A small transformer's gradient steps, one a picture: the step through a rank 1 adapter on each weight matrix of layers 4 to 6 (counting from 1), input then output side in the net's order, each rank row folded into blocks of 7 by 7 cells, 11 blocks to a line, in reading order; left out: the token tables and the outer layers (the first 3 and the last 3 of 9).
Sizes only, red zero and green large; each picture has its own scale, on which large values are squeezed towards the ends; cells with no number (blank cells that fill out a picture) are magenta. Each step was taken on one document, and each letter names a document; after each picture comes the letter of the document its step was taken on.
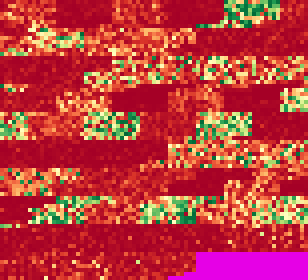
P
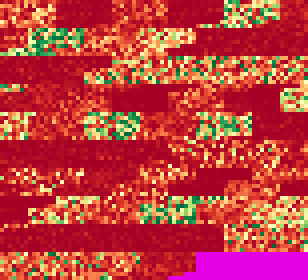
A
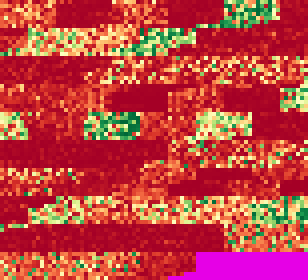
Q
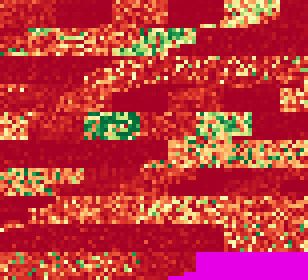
Q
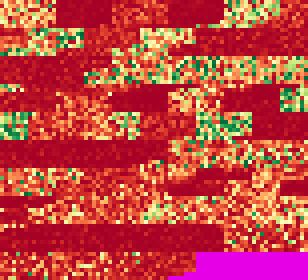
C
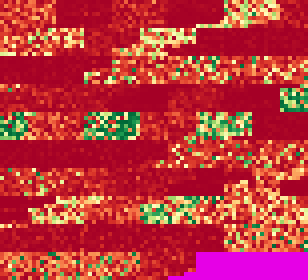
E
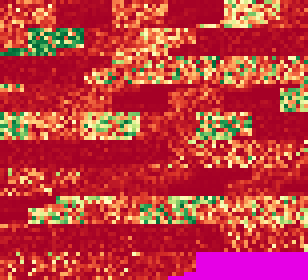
A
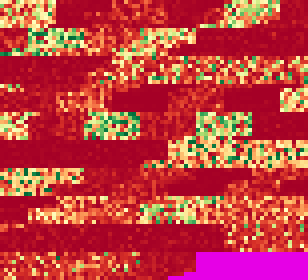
Q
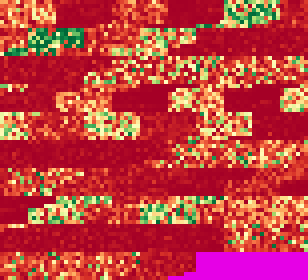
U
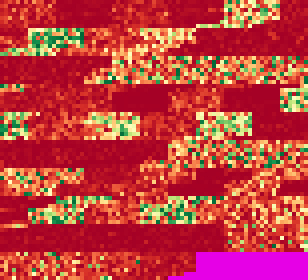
A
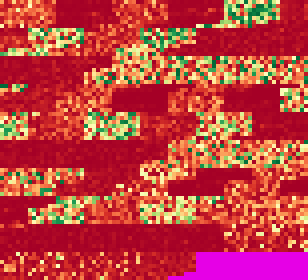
A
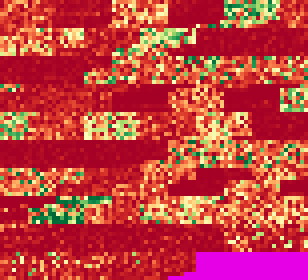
E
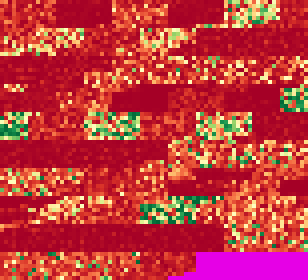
C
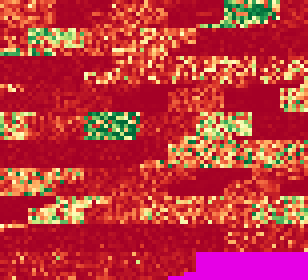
P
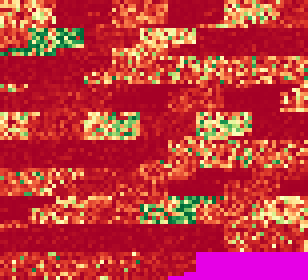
U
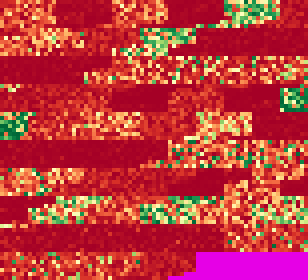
E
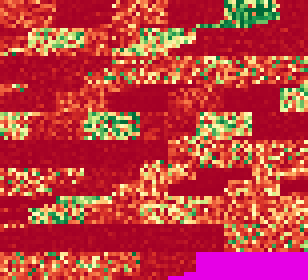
Q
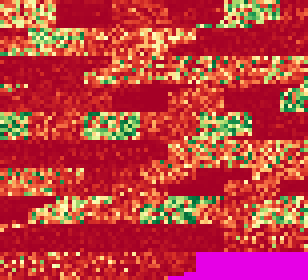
A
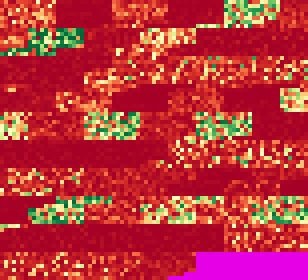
C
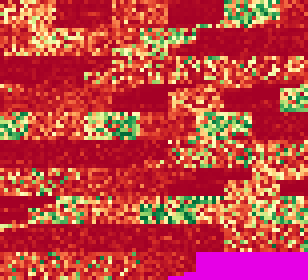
E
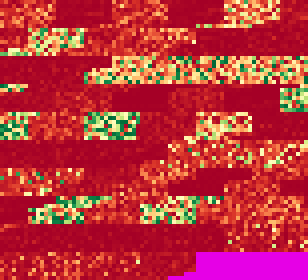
A
